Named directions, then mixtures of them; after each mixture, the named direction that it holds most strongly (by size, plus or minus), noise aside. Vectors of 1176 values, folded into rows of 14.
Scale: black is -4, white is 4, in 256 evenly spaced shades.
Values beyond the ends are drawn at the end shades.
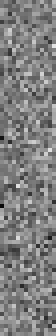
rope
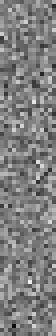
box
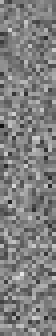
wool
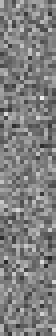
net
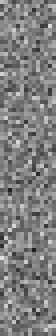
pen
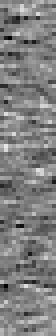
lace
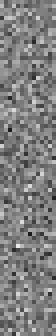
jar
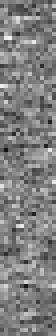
lace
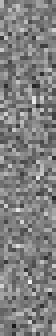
box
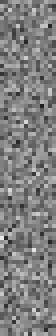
pen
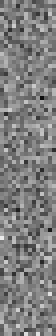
net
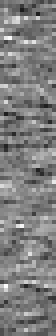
lace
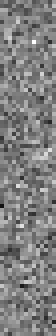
rope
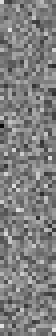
wool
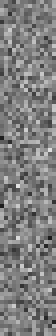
rope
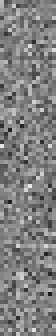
jar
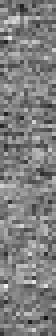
lace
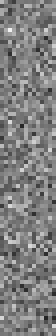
rope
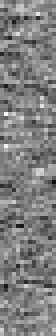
lace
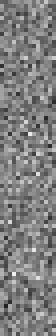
pen
